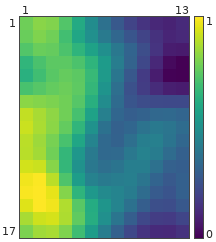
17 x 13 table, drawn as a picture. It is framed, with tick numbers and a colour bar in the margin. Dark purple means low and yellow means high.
Ninth with the highest average: bottom left. Slope: up to the left. Lone odd cells: none. Ninth with the lowest average: top right. Stripes: none.
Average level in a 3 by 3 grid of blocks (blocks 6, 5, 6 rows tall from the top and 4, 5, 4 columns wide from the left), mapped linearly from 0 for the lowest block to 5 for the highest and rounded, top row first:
4 2 0
5 2 1
5 2 1
